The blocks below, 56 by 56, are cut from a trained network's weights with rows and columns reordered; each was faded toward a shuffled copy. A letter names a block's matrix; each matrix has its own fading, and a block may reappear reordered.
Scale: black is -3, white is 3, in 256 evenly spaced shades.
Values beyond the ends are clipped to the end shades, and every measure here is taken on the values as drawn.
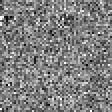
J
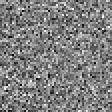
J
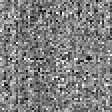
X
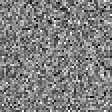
J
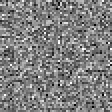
J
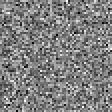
J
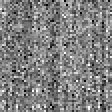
X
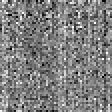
X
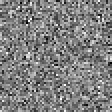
J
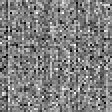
X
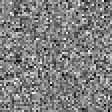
J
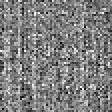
X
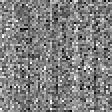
X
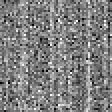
X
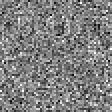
J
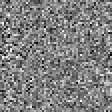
J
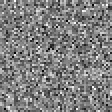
J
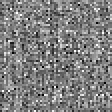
X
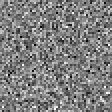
J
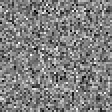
J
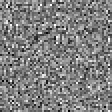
J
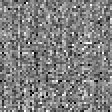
X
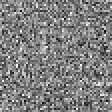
J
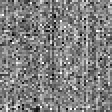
X
